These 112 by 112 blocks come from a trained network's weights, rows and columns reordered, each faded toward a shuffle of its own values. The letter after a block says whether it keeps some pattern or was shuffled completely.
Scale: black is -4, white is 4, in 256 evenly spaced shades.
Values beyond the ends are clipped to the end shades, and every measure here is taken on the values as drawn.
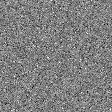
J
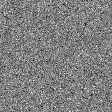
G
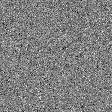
G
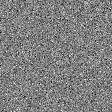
G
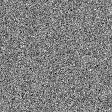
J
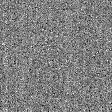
J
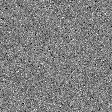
G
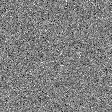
G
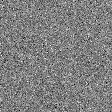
G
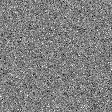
G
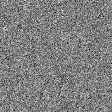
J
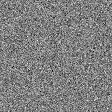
J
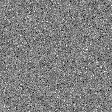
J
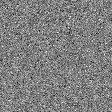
G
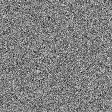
G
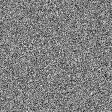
G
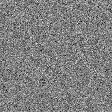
J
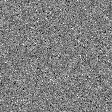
G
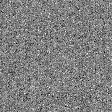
J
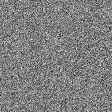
J
